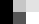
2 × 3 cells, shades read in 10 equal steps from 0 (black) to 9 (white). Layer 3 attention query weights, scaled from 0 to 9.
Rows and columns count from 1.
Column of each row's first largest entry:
3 3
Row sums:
15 12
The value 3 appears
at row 2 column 2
